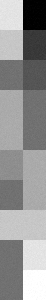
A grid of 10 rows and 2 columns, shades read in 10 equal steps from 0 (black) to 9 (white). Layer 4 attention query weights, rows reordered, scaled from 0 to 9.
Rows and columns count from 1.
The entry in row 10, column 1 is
4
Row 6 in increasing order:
5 6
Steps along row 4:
down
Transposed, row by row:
8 7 4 6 6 5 4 7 4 4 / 0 2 3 4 4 6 6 7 8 9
